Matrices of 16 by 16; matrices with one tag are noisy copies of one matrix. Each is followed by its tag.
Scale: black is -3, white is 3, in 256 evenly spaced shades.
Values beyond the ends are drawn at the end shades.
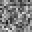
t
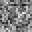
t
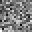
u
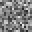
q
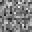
q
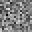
u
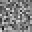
u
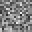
u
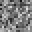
t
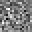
u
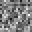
t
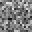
q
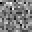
q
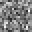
q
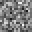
q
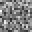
q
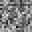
t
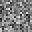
u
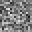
u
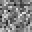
t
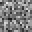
q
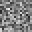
u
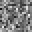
t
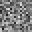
u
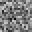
q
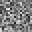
u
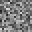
u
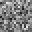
q
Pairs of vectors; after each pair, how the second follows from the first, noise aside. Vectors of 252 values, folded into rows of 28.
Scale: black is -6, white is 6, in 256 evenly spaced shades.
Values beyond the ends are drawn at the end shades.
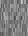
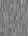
shrunk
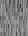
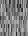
scaled up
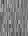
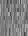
reversed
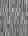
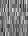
scaled up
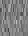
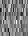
scaled up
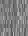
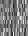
scaled up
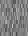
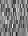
scaled up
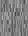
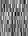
scaled up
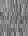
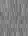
shrunk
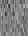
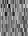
scaled up
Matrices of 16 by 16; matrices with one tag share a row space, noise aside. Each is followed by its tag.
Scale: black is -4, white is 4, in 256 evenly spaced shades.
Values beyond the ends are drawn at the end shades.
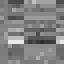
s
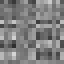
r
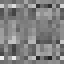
r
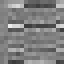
s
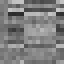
s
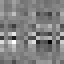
r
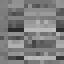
s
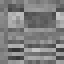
s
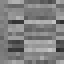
s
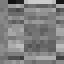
s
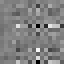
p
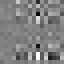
p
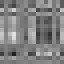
r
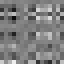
r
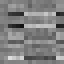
s
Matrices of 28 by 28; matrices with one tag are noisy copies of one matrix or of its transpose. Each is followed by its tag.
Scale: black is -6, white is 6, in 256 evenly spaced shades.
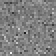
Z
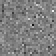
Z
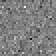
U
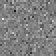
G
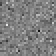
U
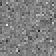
U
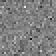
U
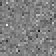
U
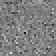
Z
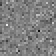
U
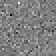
G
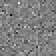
G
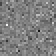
U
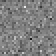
U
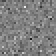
U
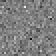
U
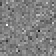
U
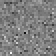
Z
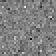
U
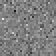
G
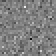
U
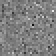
Z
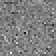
Z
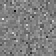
G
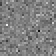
U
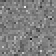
U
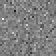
G
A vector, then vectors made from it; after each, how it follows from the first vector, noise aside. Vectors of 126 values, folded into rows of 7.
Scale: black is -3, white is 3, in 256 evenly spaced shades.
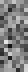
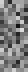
reversed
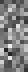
negated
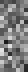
negated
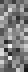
negated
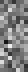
negated
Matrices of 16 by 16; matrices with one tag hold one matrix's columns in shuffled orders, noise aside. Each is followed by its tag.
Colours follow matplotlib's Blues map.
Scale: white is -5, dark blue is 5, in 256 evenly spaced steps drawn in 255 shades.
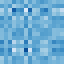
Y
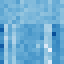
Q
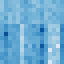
Q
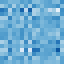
Y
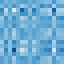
Y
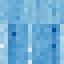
Q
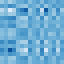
Y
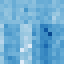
Q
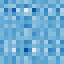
Y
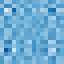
Y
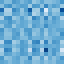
Y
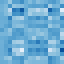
Y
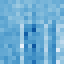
Q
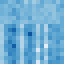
Q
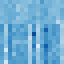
Q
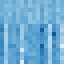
Q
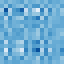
Y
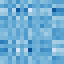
Y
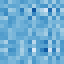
Y
